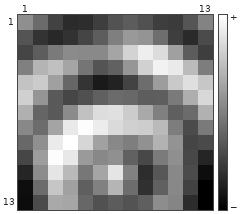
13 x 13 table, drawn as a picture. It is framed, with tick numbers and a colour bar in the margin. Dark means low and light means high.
There is no overall slope. No single row or column stands out from its neighbours. Overall the values sit about 50% of the way up the scale. The ninth with the lowest average is the bottom right. Rings spread out from the bottom middle.
